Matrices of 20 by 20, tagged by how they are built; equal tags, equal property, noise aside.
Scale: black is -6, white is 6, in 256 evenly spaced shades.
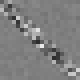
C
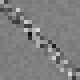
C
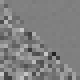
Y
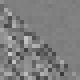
Y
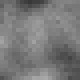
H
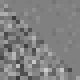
Y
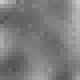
H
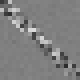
C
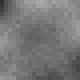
H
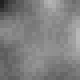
H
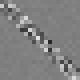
C
